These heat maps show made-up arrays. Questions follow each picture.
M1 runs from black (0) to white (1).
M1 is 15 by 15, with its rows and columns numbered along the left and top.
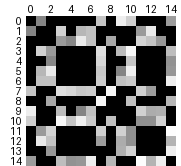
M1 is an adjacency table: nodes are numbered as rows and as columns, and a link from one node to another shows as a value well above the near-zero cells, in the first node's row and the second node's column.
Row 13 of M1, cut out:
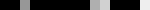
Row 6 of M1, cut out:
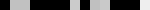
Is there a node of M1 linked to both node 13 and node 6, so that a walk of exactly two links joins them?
yes
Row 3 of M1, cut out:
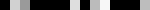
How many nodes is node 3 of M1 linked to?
6
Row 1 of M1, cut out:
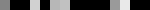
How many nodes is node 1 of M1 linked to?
6
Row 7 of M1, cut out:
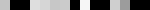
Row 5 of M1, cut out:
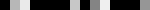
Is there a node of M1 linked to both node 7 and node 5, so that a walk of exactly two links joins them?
no
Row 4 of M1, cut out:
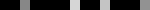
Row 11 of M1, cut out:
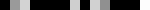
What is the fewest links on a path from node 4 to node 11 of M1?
2
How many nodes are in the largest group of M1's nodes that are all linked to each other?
2
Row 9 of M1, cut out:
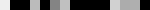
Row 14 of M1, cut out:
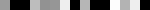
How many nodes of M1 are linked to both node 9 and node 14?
7
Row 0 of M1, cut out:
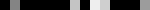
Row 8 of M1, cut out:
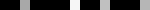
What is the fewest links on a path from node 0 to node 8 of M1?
2
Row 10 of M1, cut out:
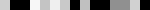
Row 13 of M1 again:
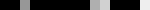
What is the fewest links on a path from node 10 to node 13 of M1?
1
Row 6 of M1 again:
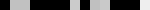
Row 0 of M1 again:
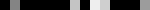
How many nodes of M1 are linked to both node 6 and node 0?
5
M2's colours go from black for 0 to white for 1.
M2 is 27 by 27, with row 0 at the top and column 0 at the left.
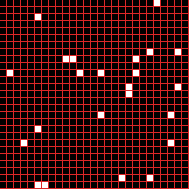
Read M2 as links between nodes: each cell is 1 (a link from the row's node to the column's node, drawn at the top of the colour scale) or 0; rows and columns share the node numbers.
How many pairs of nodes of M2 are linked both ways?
0
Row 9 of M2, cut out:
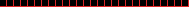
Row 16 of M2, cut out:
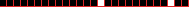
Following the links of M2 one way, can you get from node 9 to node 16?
no
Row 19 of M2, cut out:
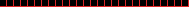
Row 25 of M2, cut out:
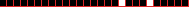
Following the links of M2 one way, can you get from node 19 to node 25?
no
